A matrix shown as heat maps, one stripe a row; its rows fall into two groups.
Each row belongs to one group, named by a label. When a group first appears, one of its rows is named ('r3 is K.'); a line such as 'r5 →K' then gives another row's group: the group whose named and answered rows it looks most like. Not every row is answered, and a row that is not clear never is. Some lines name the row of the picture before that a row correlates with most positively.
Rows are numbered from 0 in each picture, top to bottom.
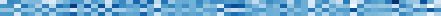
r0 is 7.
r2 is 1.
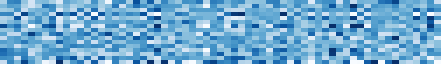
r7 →1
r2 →1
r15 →7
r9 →7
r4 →1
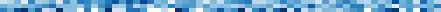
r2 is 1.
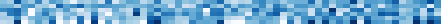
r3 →7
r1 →7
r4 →1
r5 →1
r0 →1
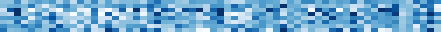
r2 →7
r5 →1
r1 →7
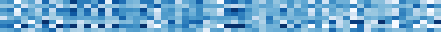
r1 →1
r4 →7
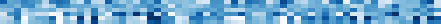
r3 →7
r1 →7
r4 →1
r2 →1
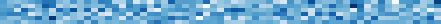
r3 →7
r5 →1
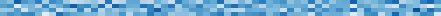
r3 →7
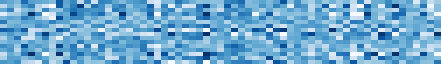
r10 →7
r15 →7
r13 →7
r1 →7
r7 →7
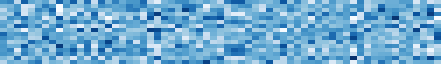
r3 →1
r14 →1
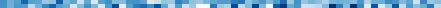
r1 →7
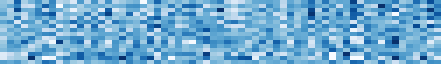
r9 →7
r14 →7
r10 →7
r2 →1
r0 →1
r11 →7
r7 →7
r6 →1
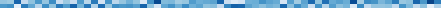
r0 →1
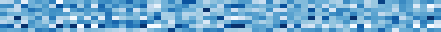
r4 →1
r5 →7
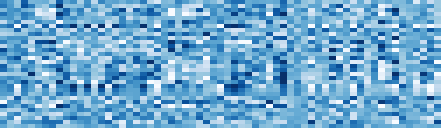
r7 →1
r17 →7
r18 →7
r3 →7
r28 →7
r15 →7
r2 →7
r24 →1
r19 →7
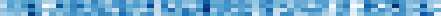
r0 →7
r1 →7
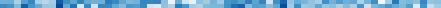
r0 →7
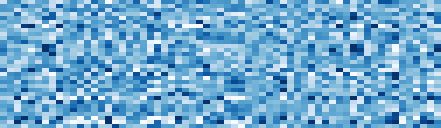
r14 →1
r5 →7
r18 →7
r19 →7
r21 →7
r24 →1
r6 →7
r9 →7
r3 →1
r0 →7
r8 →7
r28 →7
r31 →1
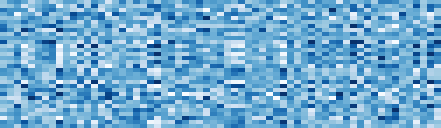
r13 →1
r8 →1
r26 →1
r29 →7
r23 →7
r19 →7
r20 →1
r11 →1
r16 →7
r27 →7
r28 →7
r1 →1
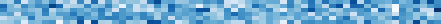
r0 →1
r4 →7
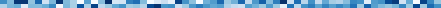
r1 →1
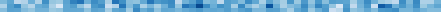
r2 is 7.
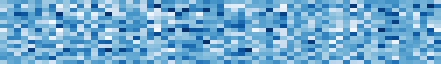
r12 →7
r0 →7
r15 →7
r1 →1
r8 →1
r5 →7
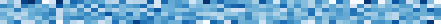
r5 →7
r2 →1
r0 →7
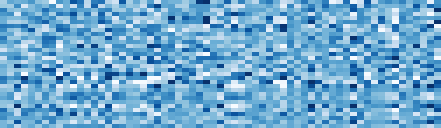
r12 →7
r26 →1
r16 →1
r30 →1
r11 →1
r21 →1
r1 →1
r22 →1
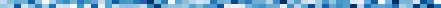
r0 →7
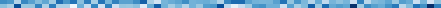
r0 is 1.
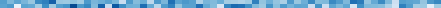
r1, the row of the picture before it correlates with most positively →0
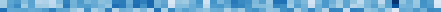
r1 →7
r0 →7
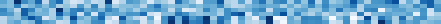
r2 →7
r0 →1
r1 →1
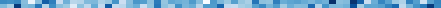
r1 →1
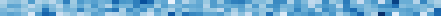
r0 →7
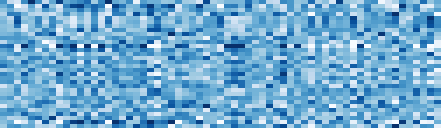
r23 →1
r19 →7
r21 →7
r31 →7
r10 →7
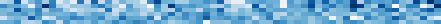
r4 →7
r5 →7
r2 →1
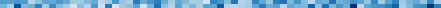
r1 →1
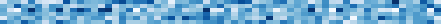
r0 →7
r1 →1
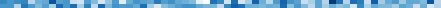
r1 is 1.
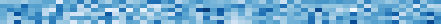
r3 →1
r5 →1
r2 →7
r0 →1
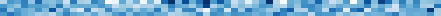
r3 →7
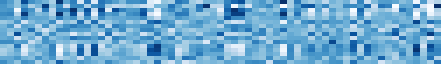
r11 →1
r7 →7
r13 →1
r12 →1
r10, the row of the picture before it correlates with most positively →2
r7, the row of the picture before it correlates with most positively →3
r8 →1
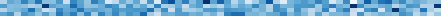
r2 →7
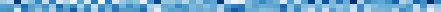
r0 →1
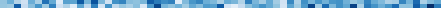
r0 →1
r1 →1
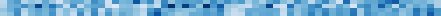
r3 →1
